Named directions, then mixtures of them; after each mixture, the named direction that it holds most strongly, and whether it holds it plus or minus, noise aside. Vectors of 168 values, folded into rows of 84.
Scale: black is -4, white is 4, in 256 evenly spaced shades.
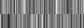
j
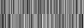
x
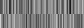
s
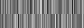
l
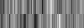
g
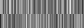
s, minus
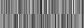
l, minus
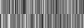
j, minus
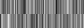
j, minus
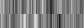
g, minus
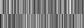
s, minus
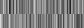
s, plus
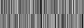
l, minus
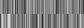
j, minus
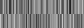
s, plus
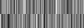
j, plus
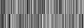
x, plus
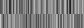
s, plus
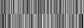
x, plus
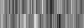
g, minus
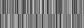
l, plus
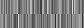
l, minus
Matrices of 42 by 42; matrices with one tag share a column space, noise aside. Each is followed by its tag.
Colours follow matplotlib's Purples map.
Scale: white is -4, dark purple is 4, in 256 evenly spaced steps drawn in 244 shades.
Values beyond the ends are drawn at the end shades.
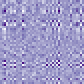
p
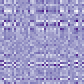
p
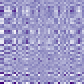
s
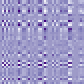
p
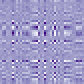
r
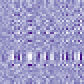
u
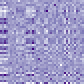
s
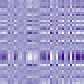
u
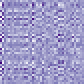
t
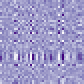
u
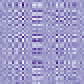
t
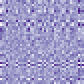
p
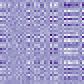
t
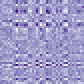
p
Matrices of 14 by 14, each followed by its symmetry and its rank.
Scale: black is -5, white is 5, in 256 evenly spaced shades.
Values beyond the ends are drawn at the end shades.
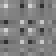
symmetric, rank one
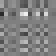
neither, rank one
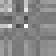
symmetric, rank two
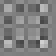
symmetric, rank one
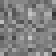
neither, rank three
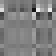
neither, rank one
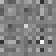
symmetric, rank two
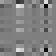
neither, rank one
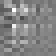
neither, rank two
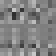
neither, rank two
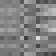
neither, rank two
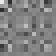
symmetric, rank two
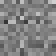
neither, rank three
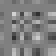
symmetric, rank one
